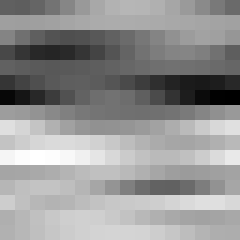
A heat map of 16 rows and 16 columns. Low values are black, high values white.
Average level on the scale: 60%. Calmest part: bottom left. Grain: streaks across.
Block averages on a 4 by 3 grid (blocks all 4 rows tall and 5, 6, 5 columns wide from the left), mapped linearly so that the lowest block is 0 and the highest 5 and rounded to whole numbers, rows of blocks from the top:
1 2 3 / 1 1 0 / 5 4 4 / 4 4 4
